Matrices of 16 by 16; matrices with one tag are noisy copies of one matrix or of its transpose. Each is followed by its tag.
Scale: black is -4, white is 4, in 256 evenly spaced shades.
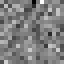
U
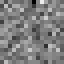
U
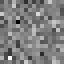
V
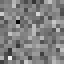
V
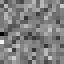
U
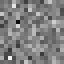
V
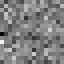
U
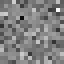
V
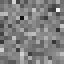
V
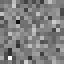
V
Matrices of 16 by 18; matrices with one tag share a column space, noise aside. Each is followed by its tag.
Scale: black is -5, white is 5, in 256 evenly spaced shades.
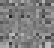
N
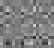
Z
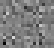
Z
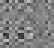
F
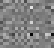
F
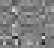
Z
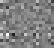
F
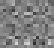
Z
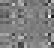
N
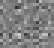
F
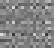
F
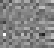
F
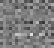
F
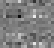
N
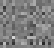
Z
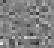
Z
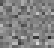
Z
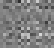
F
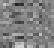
N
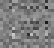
F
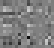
Z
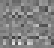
Z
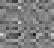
F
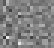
Z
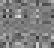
N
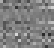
F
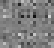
N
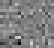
Z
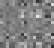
N
